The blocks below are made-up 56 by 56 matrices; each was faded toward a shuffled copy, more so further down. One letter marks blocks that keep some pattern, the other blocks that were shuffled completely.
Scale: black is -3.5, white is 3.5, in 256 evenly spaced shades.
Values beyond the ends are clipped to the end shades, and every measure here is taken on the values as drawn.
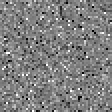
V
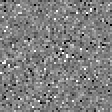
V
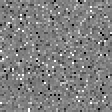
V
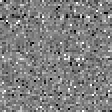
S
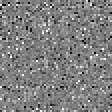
S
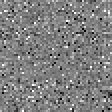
S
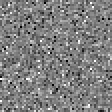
V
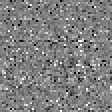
S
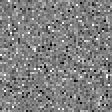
V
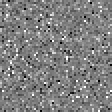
V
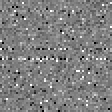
S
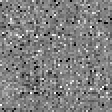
S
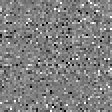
S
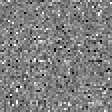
S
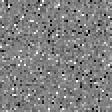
V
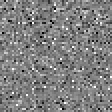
S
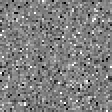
V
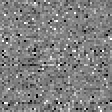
S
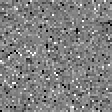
V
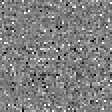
S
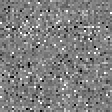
S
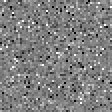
V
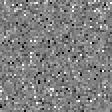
V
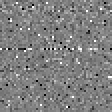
S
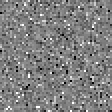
V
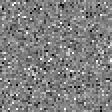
V
